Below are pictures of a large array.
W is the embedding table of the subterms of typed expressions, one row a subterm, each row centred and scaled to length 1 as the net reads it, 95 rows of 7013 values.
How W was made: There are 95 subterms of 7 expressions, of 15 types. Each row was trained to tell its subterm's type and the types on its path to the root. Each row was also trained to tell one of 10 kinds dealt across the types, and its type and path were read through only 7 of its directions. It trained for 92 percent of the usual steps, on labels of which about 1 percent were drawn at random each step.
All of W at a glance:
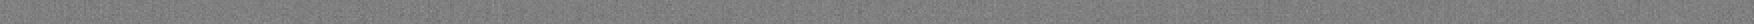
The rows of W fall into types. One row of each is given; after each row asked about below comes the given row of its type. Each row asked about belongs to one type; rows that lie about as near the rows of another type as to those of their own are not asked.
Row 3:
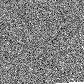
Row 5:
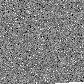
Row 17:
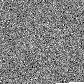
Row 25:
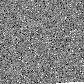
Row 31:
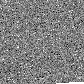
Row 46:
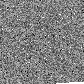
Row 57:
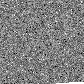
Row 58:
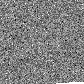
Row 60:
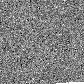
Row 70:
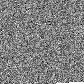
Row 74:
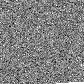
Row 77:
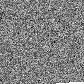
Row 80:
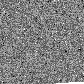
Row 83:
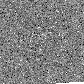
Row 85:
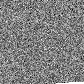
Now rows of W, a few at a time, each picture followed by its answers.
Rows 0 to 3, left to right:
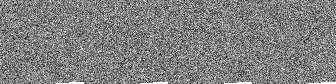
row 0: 17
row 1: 46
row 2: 77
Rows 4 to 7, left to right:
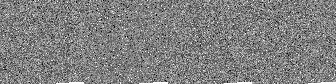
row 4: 70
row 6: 46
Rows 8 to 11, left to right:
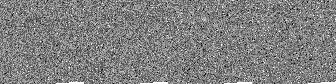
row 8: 3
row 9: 17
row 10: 31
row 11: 85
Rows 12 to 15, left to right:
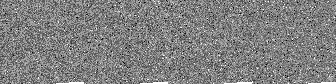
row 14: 58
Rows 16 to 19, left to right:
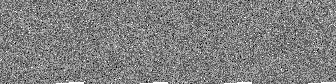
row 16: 60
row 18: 5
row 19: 46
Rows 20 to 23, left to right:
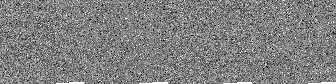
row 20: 46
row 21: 85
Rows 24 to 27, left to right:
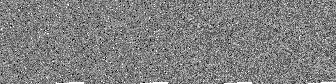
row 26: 25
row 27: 74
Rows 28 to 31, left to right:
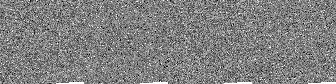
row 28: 31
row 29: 85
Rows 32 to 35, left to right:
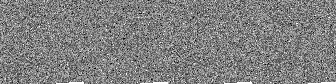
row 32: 31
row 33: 80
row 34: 31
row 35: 5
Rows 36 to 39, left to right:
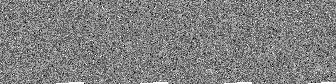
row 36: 60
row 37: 77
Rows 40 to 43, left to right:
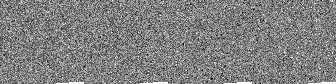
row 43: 57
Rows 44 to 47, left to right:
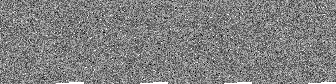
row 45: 46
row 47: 17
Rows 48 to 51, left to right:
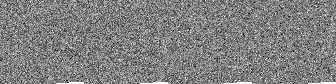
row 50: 60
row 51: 70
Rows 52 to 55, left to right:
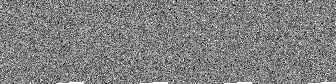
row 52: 70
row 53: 57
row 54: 31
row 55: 85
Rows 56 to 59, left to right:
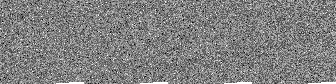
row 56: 17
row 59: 46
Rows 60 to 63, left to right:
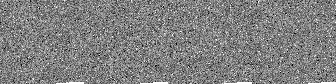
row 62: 58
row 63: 77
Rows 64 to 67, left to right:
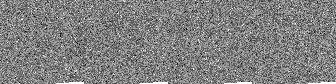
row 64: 85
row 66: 70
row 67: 74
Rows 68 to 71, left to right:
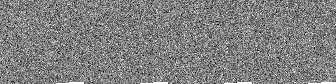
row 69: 3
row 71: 17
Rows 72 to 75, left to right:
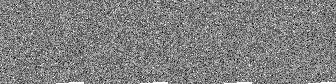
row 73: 74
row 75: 60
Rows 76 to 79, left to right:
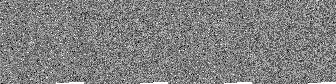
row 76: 85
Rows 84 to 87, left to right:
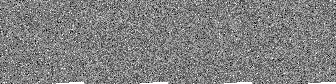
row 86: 57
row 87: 31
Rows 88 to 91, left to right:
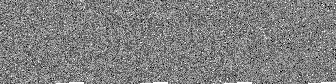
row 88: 17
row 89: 80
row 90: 74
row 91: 25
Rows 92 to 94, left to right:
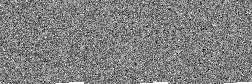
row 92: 83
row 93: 77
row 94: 57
